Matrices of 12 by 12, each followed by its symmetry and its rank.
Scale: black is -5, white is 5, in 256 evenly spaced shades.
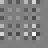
symmetric, rank one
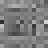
neither, rank two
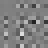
antisymmetric, rank two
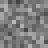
neither, full rank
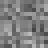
antisymmetric, rank two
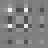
symmetric, rank one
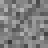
neither, full rank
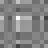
symmetric, rank one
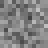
neither, full rank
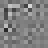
antisymmetric, rank two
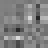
antisymmetric, rank two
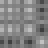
symmetric, rank one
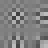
symmetric, rank one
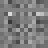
neither, rank two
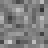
antisymmetric, rank two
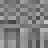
neither, rank two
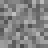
neither, full rank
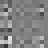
neither, rank two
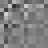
antisymmetric, rank two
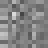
neither, rank two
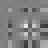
symmetric, rank one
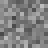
neither, full rank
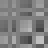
symmetric, rank one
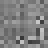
antisymmetric, rank two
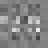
neither, rank two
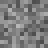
neither, full rank
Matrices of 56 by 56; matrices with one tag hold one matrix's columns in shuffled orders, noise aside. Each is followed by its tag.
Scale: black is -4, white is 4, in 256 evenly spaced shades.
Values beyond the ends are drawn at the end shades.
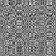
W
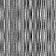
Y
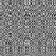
W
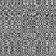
W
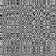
W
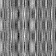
Y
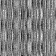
Y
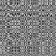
W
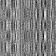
Y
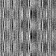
Y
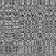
W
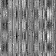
Y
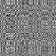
W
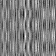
Y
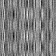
Y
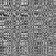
W
